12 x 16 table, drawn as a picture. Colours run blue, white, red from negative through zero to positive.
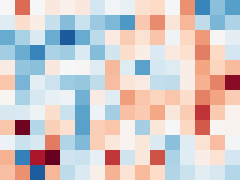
Histogram: bell-shaped. Odd patch: rougher, in the bottom left. Roughest part: bottom left. Odd rows or columns: none. Ninth with the lowest average: top left. Average level on the scale: 50%.
